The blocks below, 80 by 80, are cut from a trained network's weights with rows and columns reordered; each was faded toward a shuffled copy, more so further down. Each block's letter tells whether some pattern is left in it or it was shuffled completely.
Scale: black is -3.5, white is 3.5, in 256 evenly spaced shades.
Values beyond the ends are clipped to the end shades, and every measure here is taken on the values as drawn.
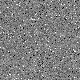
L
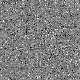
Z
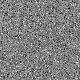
L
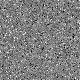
L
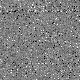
Z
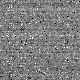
Z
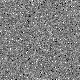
L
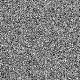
Z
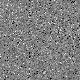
Z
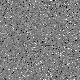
L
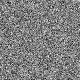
L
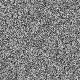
L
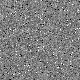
L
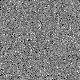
Z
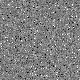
L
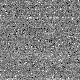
Z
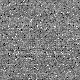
Z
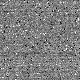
Z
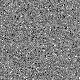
Z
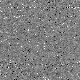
Z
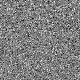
Z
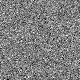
L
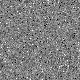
L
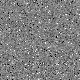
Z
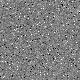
L
